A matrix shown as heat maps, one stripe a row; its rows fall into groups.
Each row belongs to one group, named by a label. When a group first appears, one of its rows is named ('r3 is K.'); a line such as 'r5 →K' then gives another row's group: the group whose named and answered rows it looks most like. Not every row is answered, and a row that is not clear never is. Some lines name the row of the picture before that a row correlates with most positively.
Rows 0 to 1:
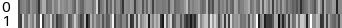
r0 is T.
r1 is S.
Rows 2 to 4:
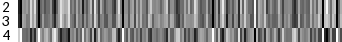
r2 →T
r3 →T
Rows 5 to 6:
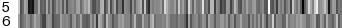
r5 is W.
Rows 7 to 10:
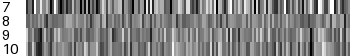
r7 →S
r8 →T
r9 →W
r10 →W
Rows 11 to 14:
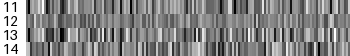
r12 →S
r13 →T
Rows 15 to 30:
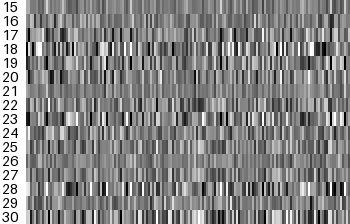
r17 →T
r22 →S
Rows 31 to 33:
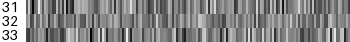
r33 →T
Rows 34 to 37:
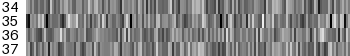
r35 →T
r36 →W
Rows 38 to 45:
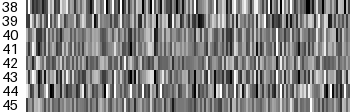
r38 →T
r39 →S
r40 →W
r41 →W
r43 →W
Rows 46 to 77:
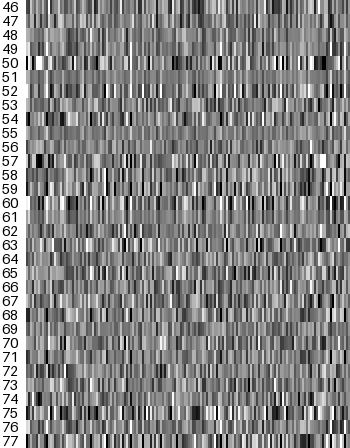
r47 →S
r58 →T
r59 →T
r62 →W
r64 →S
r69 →S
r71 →T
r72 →W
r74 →W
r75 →S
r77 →T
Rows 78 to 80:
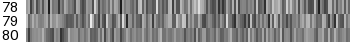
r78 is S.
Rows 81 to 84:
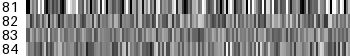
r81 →T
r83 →S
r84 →W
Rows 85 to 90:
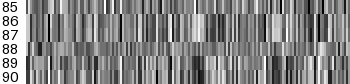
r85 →T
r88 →W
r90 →S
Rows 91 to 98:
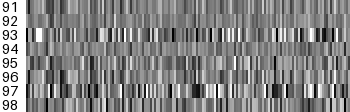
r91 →T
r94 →T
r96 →T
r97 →S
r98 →T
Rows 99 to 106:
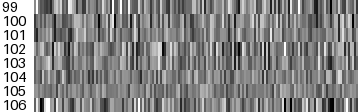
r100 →T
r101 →T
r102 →W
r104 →S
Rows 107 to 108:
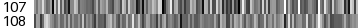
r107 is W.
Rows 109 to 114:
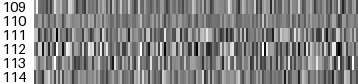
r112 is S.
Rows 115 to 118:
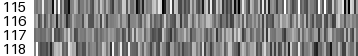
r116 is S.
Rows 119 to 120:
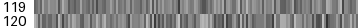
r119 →S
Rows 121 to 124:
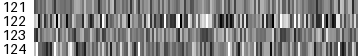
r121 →T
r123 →S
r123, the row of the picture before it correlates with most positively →119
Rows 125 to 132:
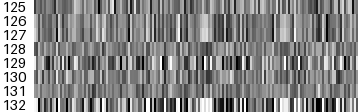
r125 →T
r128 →S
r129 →W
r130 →S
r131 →W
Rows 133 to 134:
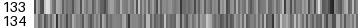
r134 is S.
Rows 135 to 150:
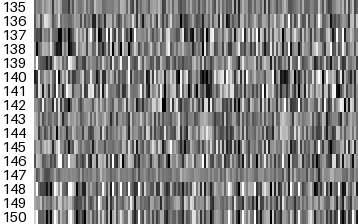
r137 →T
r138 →T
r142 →W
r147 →W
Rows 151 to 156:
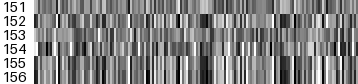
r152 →S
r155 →S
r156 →S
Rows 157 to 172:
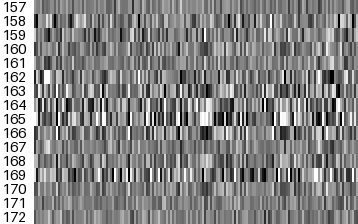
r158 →T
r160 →S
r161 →W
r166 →S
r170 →S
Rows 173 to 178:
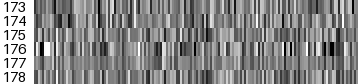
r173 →T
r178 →S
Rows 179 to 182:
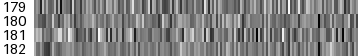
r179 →W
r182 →W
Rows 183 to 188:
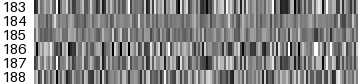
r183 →S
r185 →T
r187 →S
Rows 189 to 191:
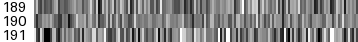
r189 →T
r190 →T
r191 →W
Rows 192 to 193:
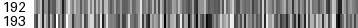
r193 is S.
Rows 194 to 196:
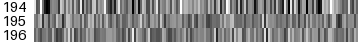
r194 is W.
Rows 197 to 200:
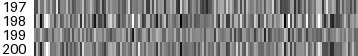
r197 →S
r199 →W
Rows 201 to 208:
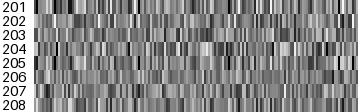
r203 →S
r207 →W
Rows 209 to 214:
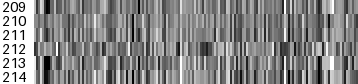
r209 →W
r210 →W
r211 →W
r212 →S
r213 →W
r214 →W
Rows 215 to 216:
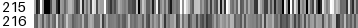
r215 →W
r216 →S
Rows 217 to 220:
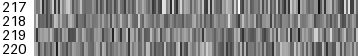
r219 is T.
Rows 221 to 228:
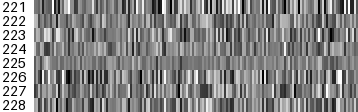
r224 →W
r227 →S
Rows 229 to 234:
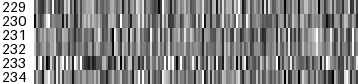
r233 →W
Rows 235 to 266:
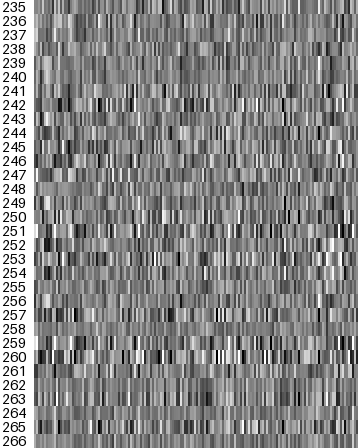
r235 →W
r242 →T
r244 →W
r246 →T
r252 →W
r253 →S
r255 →S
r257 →W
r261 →T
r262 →S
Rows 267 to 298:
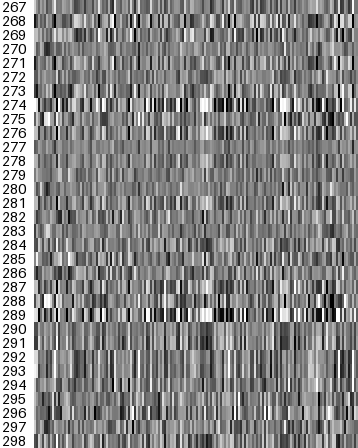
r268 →T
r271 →T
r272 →S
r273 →T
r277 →T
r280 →W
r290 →S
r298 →S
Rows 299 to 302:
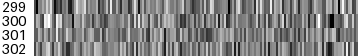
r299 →T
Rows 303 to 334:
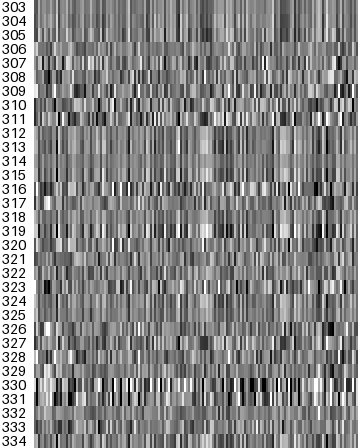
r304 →S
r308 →W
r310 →T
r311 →S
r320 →T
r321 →T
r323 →W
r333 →T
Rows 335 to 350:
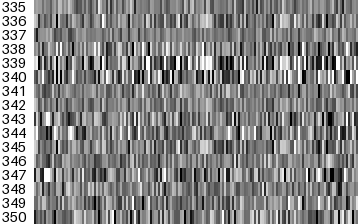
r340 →W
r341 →W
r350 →T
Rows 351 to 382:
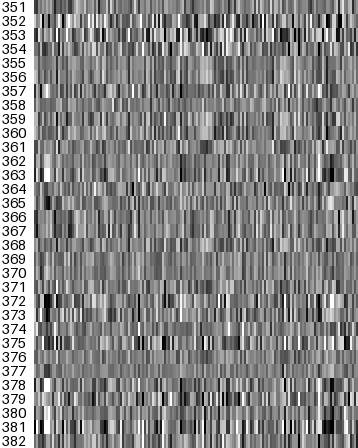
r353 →S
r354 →W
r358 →T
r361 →S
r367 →T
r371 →S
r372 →W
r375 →W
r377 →W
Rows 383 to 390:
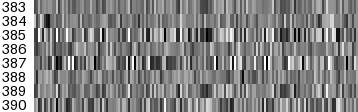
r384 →W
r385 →S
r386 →T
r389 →S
